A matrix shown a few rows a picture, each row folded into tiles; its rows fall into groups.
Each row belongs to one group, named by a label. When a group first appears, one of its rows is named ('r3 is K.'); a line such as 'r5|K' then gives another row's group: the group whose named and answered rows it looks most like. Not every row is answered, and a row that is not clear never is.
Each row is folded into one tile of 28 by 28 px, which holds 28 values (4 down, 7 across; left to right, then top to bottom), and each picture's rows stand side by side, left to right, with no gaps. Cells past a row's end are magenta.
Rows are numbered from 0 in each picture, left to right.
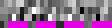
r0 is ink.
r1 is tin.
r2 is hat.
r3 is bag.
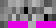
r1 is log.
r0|hat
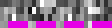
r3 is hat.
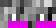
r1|ink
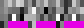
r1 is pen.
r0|ink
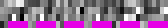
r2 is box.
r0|ink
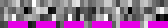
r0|hat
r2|ink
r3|box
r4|pen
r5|log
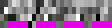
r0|tin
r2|box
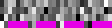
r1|pen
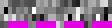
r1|tin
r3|ink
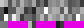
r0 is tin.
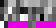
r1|bag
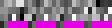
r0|ink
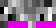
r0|tin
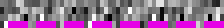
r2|pen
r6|bag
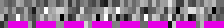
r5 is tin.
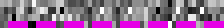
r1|hat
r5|pen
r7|tin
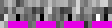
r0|log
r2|bag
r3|ink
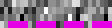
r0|tin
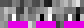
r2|ink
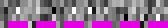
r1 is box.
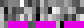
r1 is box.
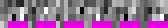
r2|box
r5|box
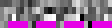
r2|box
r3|box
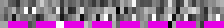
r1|tin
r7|box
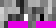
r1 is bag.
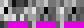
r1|pen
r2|pen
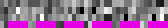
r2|hat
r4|bag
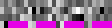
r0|box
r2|log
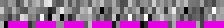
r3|pen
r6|pen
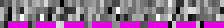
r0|box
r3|hat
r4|tin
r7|box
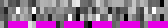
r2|ink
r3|hat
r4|bag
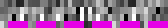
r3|hat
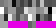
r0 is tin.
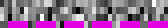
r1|ink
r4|log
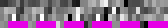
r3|ink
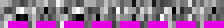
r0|log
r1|pen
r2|log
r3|bag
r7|pen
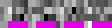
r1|log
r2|pen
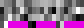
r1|hat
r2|log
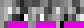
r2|box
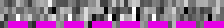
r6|pen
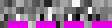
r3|tin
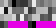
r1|hat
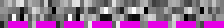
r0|ink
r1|hat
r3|log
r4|log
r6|log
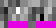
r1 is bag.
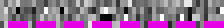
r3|log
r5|box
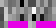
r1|tin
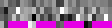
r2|tin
